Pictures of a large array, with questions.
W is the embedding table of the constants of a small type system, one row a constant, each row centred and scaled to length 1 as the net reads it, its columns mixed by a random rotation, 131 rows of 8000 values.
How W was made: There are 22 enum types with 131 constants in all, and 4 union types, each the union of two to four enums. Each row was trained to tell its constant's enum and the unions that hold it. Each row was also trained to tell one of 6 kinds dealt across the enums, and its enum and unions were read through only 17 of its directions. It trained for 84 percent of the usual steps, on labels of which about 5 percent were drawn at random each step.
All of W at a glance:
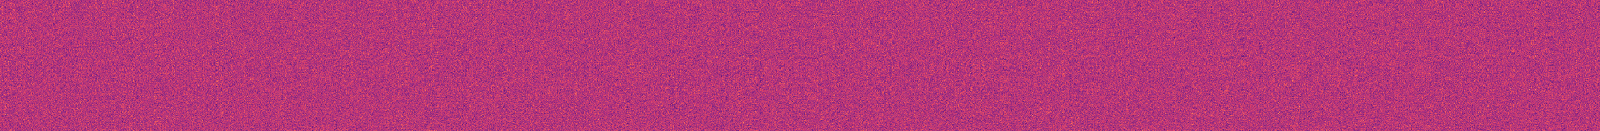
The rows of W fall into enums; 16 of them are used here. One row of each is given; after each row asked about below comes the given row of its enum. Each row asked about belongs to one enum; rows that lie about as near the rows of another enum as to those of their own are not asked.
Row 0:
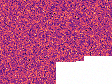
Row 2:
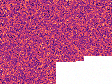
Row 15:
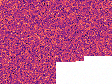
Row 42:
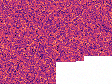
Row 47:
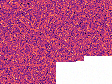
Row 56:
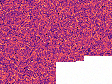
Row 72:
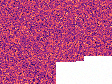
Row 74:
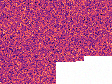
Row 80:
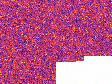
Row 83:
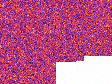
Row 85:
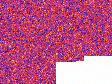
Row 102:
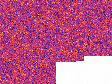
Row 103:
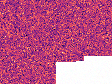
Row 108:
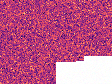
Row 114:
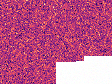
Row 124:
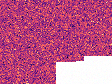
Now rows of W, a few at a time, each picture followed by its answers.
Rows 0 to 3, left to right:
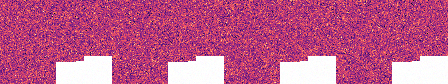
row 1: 102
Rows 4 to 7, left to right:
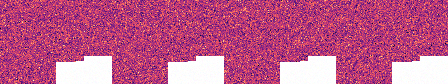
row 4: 47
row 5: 47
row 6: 80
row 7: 42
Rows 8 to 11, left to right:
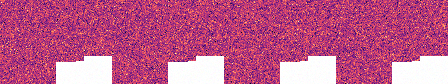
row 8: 15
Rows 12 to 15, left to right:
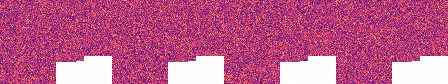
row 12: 56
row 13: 80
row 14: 42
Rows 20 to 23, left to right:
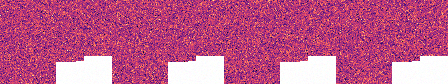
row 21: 80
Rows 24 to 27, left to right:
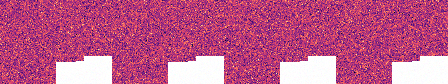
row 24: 56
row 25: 72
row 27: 80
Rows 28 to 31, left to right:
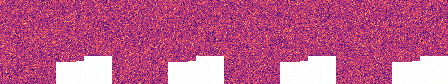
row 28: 15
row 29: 114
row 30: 102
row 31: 102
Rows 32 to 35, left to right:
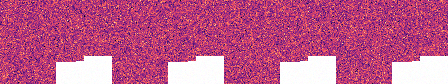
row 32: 42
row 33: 2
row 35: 74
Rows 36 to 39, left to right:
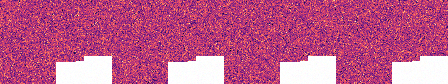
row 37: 108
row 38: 83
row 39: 102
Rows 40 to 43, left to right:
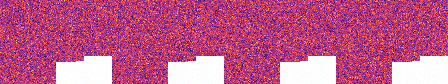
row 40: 56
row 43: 47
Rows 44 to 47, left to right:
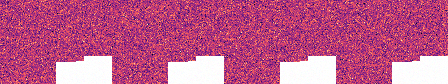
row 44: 56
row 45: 124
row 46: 2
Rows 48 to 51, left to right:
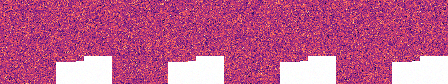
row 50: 85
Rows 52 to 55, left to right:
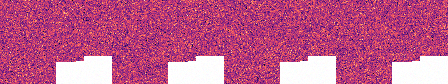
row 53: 72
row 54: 103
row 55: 74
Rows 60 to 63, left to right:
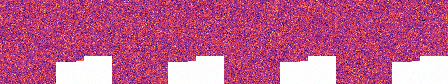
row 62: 85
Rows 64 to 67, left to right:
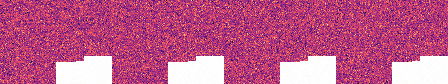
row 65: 108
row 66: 2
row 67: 85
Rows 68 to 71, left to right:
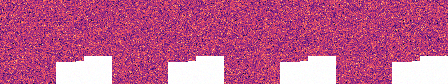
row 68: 85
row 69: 124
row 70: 74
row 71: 108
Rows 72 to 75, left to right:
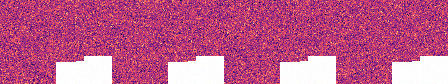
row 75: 124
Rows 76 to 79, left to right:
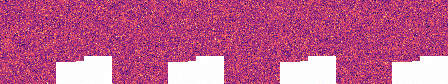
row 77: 42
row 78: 114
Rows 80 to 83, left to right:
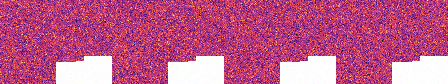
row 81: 85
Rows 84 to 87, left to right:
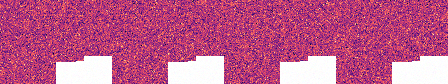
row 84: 124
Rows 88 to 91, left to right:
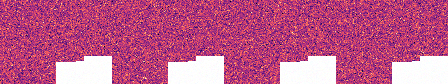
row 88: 103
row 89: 56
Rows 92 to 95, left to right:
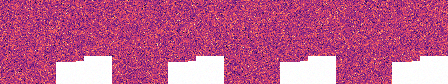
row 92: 74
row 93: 83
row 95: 2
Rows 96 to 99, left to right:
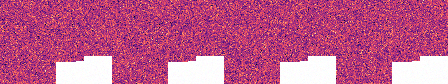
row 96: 56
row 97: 124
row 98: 2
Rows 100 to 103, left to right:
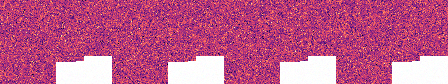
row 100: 0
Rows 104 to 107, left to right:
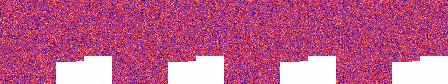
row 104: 74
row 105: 47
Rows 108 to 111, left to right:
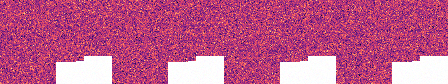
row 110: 74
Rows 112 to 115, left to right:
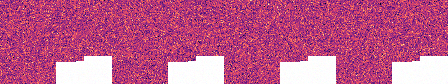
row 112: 85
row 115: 15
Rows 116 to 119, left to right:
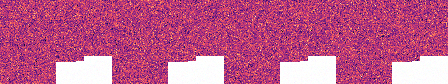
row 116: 124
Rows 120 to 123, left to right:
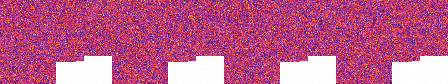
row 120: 0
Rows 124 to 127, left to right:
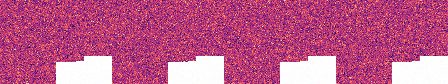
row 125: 72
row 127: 47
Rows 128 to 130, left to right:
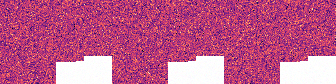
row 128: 72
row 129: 0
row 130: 42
